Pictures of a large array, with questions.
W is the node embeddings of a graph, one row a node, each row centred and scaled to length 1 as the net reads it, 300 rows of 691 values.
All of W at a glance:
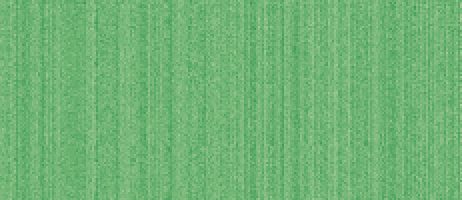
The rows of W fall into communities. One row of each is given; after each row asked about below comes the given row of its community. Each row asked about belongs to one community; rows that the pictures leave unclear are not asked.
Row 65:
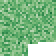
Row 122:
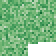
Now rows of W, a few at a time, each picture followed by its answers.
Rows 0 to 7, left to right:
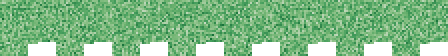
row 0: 122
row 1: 122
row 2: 65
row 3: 122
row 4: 122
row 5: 122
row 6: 65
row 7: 65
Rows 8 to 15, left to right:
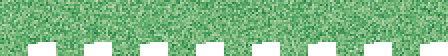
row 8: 122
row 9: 65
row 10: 65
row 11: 65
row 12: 122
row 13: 122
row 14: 65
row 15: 65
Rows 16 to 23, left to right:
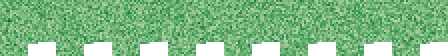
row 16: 122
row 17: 65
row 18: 65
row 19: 122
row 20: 65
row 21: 122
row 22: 65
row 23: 65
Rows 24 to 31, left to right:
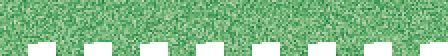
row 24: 65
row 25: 122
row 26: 122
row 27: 65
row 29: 122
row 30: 122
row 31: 65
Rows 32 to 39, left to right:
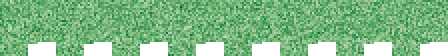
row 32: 122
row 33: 122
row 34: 122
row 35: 122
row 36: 122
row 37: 65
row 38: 65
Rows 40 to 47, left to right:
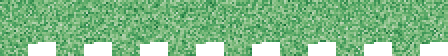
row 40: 122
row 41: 122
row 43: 122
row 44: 122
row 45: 65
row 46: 122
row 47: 65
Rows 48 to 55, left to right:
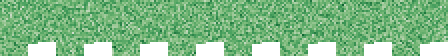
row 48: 122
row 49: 122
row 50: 65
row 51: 65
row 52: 65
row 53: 65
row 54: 65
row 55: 122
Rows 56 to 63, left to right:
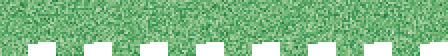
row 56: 65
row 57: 122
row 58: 65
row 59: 122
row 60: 65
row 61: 65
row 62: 65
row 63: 122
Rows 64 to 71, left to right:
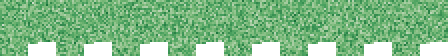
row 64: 122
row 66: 122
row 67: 122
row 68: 65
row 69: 122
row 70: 65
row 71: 65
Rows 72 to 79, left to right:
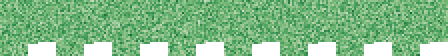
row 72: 65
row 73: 65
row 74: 122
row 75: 65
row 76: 65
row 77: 122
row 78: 65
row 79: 65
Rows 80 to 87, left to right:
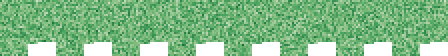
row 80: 65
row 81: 65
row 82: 122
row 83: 65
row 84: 122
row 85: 65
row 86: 122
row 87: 122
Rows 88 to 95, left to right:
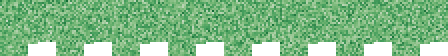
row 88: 65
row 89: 65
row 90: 122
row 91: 65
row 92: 65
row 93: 122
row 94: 122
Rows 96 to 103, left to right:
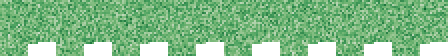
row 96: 122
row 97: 122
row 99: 122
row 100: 65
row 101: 65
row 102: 122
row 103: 65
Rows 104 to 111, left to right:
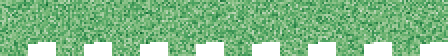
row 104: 122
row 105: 122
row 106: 122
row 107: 65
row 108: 65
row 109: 122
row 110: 65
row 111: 65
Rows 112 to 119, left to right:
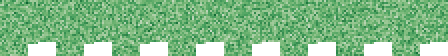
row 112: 65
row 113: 65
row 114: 122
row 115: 65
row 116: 65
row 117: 65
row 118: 122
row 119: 65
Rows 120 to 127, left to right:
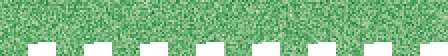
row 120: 122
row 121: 122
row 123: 65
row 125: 65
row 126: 122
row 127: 122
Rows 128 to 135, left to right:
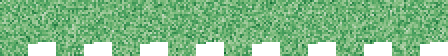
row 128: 122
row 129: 122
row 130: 122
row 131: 65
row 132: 122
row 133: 65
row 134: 122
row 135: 65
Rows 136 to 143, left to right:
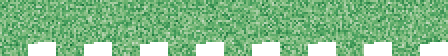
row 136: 65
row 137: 122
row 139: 122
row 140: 65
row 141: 65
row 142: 65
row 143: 122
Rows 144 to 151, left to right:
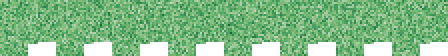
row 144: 122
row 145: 122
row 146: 65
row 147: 122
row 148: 65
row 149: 122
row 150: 122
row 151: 65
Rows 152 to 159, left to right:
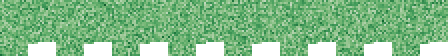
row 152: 122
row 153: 122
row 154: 122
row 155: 65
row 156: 65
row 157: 122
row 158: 122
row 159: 65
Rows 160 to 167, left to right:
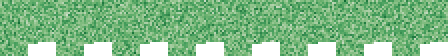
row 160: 122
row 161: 122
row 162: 65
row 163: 122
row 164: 65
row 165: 122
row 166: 65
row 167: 65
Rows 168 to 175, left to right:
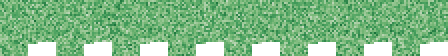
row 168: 65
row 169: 65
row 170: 65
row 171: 122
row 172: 65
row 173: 122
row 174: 65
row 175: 65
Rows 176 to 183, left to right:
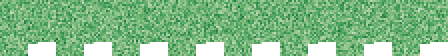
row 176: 122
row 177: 122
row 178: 65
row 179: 65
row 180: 65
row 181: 65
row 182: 65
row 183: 65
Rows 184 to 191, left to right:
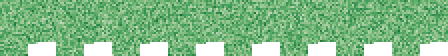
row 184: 122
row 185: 122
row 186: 65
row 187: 122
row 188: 65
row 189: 65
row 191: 65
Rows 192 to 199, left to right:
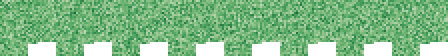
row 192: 122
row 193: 65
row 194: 65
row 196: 65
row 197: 65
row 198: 65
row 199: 122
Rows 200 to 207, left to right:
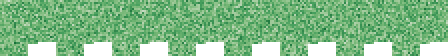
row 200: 122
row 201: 65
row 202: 65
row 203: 65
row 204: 65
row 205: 65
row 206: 122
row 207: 65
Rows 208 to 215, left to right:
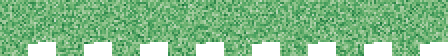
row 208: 65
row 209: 65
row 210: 65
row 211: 122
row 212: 65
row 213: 65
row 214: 65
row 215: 65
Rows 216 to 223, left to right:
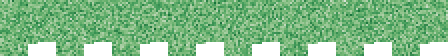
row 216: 65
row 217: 65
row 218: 122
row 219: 122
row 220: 122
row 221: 122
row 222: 122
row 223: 122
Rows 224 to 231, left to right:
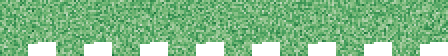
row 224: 122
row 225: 65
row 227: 122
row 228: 65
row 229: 122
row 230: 122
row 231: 122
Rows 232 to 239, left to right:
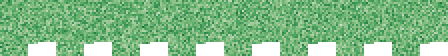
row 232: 65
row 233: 65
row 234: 122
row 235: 65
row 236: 65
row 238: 122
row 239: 122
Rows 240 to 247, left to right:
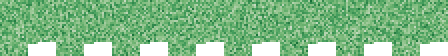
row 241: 122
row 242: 122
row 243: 65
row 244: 65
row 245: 65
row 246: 122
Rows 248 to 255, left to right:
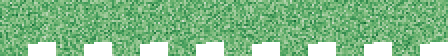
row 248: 122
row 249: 122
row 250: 65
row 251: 65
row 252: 65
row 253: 122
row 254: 65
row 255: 65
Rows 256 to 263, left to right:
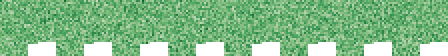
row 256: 65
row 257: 65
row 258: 65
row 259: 65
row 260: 65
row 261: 122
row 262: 65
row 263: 122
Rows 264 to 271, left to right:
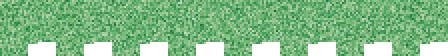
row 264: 122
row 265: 65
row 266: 65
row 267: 122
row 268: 122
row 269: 65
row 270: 65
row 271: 65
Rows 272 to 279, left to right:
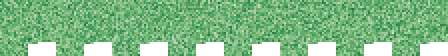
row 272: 122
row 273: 122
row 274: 65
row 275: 122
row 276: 122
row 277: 65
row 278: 122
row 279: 65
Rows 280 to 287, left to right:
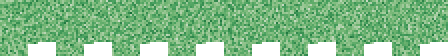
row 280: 122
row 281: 65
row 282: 65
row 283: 65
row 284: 122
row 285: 65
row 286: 122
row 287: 65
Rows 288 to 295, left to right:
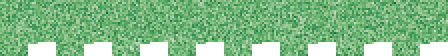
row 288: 122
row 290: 65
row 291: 122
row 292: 65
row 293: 122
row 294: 122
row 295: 65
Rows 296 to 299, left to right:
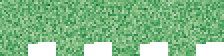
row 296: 122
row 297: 122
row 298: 122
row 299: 122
